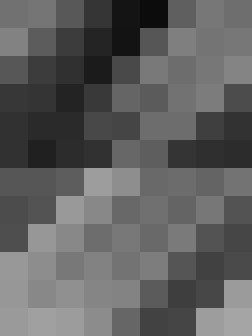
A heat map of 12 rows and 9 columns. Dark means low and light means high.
Average level on the scale: 40%. Ninth with the lowest average: top middle. Grain: diagonal, up to the right. Seam: horizontal, 50% of the way down, the bottom part higher.
